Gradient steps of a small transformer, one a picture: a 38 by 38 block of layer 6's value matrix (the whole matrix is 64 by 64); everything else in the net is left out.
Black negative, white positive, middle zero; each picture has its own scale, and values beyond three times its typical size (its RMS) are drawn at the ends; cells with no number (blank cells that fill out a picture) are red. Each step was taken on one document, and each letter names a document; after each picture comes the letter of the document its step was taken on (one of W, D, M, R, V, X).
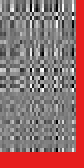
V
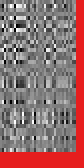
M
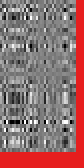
M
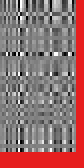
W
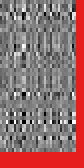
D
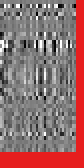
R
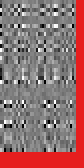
R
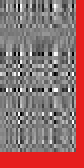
W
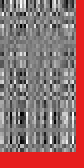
W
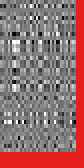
R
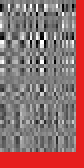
V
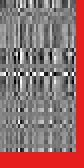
W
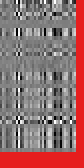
W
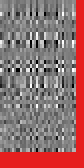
V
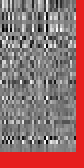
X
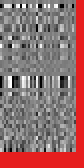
R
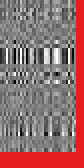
W
